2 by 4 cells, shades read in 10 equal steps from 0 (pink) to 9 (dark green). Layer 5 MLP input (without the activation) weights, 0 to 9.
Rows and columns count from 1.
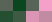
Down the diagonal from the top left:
6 7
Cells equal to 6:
2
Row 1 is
6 9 6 0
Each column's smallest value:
6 7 1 0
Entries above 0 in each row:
3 4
